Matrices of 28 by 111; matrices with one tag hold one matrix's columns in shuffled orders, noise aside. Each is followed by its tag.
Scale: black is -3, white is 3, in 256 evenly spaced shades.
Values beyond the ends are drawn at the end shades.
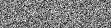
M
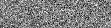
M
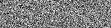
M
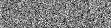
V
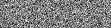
M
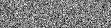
V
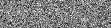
M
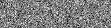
V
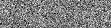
M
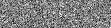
V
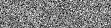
M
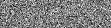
M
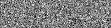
V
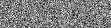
V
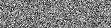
M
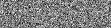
M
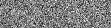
M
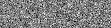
V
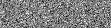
V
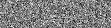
V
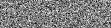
M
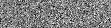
V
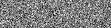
V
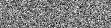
M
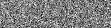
V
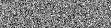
V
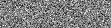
M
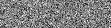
V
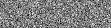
V
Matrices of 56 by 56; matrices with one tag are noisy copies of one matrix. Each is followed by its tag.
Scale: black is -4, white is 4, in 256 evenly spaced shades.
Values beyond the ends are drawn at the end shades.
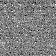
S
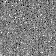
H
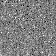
H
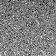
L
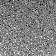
L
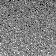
L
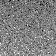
L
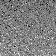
L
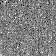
H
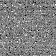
S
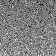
L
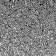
L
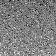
L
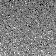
L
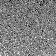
L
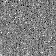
H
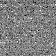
S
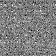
S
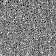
H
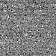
S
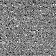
S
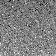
L
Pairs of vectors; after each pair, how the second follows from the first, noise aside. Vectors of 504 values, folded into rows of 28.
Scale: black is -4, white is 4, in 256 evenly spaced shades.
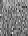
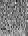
reversed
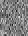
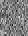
copied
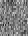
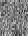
reversed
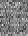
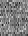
negated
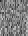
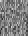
negated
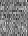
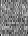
reversed
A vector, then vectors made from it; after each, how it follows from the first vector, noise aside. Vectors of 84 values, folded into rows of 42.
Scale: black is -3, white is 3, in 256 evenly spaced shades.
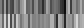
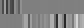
partly zeroed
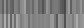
shrunk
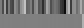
partly zeroed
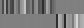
partly zeroed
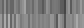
shrunk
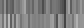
shrunk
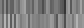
shrunk
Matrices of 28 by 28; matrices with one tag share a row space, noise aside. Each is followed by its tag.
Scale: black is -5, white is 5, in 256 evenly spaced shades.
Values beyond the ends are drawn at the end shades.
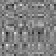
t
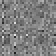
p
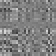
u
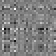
p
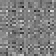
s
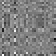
p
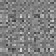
s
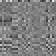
u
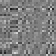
u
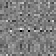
s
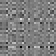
s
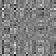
p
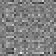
t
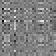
p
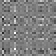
p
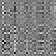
p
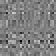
s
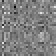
p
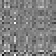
p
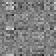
t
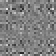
s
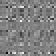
s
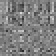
s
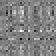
s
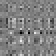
s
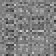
t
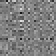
s
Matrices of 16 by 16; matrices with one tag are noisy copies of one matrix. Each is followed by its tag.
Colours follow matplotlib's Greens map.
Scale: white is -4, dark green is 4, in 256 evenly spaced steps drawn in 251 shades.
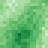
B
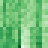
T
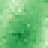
B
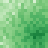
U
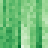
T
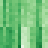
T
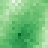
B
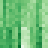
T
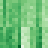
T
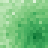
U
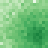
U
